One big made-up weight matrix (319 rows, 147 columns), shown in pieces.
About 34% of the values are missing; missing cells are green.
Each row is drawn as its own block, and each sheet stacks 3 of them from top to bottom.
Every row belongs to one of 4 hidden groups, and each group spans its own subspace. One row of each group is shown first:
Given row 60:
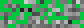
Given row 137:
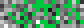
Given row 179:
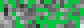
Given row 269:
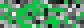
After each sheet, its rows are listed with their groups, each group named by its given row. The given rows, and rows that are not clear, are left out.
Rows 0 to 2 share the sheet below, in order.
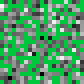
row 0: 137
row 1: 137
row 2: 269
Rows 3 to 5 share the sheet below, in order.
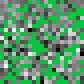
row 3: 269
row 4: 179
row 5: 179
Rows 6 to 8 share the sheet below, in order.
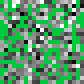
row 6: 60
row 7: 137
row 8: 137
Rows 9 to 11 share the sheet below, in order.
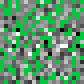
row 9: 269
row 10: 269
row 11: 137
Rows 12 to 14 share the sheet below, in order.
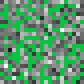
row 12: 269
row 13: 269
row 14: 179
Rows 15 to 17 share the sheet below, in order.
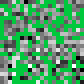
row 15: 179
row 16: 60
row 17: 60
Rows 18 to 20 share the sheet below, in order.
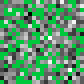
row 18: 137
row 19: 137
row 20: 137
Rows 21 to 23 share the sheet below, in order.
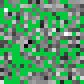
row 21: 179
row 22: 137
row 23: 60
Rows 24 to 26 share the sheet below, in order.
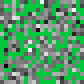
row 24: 60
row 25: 137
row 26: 179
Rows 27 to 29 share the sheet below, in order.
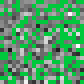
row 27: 60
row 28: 269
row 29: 179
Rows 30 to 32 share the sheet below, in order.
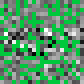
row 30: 179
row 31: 179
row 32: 269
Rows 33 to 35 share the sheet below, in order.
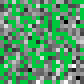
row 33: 137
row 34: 60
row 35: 60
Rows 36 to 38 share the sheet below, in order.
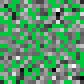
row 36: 60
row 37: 269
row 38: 60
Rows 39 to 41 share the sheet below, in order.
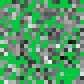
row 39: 269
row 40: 137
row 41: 269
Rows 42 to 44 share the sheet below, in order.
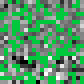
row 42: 179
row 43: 179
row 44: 179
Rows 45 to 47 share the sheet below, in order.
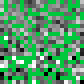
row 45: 60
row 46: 179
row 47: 179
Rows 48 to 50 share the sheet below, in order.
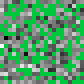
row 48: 60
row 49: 179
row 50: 60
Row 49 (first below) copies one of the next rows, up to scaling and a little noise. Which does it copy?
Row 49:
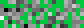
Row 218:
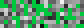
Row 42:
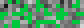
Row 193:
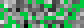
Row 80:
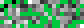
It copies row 193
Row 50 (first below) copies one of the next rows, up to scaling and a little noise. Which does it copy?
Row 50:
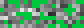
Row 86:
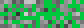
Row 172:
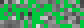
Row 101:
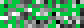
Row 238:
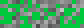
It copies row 101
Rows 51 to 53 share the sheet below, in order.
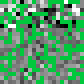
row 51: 60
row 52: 269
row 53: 137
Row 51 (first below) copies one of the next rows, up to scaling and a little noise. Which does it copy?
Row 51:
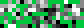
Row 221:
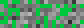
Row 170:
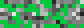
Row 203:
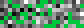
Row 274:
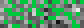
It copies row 274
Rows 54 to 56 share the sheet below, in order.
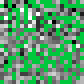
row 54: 60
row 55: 137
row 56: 179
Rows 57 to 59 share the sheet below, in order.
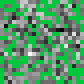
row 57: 269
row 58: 269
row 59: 60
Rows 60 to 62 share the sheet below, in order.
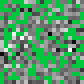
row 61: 60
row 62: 179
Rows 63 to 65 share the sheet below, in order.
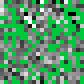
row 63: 137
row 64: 60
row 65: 179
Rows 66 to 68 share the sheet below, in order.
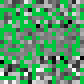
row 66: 60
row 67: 60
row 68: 137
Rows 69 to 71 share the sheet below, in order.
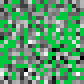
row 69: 179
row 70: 137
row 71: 137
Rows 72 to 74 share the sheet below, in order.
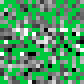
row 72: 179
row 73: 269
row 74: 137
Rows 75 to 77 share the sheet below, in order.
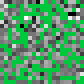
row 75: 137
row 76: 60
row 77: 269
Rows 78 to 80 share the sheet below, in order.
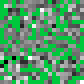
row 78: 137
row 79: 269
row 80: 179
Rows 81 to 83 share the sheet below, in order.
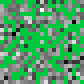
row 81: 137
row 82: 60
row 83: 137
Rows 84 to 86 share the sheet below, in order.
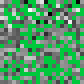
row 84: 60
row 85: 269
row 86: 60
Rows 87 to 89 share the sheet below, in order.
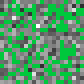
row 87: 60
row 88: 137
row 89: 137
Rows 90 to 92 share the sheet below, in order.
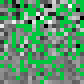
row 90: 269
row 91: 137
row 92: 269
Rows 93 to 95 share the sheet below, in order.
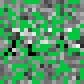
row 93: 179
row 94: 269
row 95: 137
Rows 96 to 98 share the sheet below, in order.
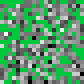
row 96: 269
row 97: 179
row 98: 269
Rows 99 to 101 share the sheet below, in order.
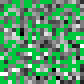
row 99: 137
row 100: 269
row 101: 60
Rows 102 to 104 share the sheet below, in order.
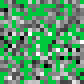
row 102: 179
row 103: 60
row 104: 269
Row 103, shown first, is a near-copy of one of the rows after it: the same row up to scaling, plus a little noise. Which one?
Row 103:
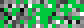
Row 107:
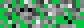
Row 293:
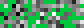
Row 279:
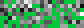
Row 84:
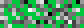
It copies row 279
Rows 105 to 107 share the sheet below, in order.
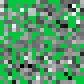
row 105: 60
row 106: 179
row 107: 60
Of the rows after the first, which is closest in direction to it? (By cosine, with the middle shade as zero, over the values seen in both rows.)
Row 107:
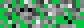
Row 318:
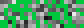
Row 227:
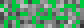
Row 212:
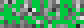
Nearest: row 212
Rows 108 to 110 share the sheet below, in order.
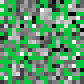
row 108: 137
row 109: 137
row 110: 60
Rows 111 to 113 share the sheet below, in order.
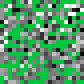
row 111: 137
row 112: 179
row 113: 60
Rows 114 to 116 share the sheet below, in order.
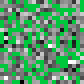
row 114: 60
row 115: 179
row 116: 137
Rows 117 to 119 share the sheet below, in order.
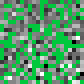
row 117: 269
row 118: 137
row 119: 269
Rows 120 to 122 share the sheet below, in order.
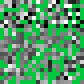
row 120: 137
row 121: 60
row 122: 137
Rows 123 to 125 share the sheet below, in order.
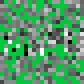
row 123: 269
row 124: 179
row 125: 269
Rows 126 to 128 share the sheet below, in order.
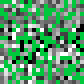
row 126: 179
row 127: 60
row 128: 60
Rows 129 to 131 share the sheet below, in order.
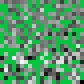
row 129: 137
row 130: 137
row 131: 179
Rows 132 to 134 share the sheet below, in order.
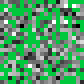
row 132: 137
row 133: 60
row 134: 60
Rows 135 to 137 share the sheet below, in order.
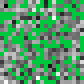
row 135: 179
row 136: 137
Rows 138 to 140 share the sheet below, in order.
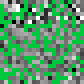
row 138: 269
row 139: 179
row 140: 137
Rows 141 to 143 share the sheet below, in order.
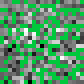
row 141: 137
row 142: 269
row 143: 269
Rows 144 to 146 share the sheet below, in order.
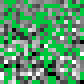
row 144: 137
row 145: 179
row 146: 179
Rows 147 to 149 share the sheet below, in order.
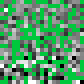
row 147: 179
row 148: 137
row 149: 179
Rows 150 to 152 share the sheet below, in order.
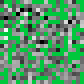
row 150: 60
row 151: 179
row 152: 269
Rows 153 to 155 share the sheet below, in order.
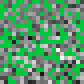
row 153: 137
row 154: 60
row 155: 269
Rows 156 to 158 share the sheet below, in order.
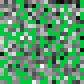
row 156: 269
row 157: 60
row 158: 137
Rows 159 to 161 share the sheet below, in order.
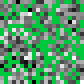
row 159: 60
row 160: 179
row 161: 179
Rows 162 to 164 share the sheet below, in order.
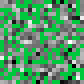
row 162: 269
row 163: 60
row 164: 60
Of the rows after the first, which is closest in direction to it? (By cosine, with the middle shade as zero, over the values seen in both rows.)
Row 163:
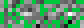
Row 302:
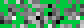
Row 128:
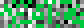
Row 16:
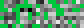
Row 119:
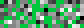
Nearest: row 16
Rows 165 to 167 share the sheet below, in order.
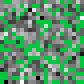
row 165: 269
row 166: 179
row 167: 137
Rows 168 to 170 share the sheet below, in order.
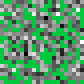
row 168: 60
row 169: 179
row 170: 60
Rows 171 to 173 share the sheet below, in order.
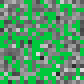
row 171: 179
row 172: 60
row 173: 60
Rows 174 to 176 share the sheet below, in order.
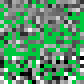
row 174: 137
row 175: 179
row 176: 137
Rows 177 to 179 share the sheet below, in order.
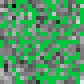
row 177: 60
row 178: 60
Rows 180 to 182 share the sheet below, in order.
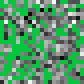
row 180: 137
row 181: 179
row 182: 269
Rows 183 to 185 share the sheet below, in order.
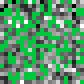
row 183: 179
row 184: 137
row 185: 137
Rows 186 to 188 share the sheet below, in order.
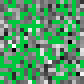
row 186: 137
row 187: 179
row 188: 269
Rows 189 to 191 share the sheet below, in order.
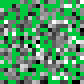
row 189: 137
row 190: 60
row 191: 137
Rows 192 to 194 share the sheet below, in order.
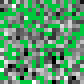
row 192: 60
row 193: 179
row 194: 137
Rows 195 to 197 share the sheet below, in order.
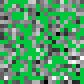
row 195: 60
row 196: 137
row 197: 137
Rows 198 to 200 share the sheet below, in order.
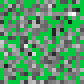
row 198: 137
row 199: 137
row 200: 179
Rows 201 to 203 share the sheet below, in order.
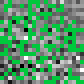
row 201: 137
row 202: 179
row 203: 60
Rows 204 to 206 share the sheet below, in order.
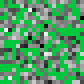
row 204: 269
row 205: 269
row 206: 269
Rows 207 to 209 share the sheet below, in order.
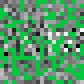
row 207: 179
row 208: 137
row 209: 179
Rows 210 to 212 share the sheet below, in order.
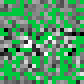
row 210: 179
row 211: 137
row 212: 269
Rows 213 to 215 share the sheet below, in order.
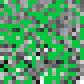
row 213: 179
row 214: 60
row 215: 179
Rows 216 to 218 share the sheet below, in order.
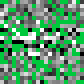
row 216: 137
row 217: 179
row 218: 179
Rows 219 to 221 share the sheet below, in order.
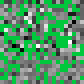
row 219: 137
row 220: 179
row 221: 60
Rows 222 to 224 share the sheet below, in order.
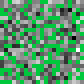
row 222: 269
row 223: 60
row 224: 137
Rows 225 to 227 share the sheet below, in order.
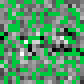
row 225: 269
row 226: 137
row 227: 179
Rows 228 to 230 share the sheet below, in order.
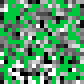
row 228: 179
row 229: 269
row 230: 179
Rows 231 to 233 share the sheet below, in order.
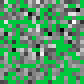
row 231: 137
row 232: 179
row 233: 60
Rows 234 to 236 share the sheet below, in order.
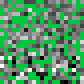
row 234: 60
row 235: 179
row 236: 60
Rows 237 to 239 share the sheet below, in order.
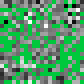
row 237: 137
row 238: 60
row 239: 179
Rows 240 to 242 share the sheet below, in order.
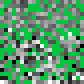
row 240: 179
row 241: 269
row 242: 60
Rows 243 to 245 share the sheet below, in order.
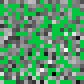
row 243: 60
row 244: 137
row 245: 179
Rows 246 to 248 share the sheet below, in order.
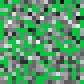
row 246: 269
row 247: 60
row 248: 179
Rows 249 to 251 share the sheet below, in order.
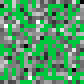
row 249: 137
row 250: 137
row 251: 137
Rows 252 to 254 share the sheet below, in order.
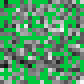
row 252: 179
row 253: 269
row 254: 179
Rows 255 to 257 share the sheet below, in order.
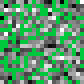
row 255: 179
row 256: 179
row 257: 269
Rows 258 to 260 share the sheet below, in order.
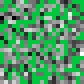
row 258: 179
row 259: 179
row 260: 137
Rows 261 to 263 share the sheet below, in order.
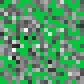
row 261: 179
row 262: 179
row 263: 269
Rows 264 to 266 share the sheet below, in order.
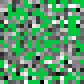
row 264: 137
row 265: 60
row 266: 179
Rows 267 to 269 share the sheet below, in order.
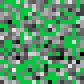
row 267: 269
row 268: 179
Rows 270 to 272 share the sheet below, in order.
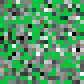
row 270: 269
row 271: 60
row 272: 269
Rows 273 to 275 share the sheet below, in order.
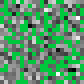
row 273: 269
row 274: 60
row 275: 137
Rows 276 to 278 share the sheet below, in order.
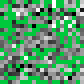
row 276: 137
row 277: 269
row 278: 60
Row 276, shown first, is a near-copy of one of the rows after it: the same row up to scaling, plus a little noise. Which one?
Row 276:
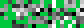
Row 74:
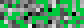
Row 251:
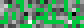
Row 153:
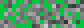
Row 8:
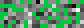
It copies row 74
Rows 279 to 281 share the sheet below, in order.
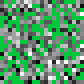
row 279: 60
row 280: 269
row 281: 137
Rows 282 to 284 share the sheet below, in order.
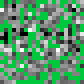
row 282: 60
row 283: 179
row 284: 60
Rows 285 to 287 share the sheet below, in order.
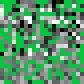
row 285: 137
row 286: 269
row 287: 269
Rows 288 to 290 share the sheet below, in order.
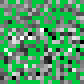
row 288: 269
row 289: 60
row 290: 179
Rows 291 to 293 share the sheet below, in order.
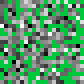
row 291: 269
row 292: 137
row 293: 60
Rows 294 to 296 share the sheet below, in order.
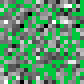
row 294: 137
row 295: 60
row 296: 137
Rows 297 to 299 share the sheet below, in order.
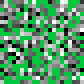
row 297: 60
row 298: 179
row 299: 60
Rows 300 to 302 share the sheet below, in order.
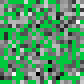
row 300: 60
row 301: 179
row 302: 269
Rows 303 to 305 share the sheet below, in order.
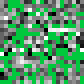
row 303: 60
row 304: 269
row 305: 179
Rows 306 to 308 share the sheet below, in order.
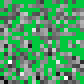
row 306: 60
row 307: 60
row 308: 137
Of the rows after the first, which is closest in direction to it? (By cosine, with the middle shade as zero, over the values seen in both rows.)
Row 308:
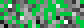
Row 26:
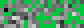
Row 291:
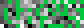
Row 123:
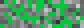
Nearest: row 291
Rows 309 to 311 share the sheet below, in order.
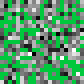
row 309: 179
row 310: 137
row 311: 269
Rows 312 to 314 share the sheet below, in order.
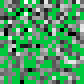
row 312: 60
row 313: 179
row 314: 137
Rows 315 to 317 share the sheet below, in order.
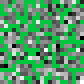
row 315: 137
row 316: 60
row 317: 179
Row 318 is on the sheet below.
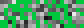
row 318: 179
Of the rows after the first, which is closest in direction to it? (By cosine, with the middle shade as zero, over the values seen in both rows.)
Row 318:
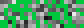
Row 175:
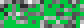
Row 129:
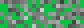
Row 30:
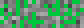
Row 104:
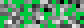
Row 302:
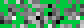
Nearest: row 30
